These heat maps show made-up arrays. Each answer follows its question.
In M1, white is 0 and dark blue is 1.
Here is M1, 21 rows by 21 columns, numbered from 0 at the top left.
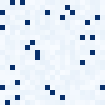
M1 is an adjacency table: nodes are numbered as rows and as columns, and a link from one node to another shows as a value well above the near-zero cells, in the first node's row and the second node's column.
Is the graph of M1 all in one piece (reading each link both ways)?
no
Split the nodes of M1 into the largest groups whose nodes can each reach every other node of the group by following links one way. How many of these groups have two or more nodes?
3
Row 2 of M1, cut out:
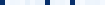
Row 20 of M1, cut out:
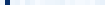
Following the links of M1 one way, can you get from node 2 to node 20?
yes
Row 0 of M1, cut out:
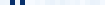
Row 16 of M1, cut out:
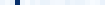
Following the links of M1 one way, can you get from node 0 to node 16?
no
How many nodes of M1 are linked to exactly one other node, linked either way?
4
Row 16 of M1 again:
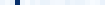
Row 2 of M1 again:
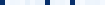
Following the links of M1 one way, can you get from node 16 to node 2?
no
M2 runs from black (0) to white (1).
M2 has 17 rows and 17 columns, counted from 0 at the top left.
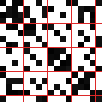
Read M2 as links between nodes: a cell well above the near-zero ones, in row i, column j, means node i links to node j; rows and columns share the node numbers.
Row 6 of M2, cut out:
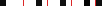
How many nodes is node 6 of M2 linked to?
12
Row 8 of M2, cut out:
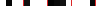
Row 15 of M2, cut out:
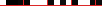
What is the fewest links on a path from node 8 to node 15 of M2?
2
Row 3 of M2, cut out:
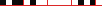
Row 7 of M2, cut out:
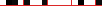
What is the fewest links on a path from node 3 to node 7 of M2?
1
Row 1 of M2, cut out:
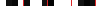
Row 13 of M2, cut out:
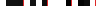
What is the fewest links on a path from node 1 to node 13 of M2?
2
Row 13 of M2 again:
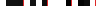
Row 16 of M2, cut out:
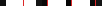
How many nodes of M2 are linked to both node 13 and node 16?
5
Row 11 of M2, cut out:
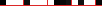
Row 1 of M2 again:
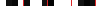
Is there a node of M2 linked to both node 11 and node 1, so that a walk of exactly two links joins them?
yes
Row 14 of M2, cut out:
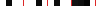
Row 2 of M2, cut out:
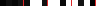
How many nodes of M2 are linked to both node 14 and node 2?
4
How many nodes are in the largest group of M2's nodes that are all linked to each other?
6
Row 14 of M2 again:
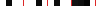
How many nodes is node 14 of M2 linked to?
11
